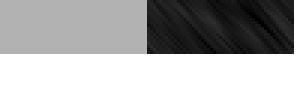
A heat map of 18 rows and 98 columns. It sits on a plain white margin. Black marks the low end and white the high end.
The table splits into one row of 2 panels. Panel 1,1: high, flat. Panel 1,2: very low, slanting down to the right, faint in contrast.
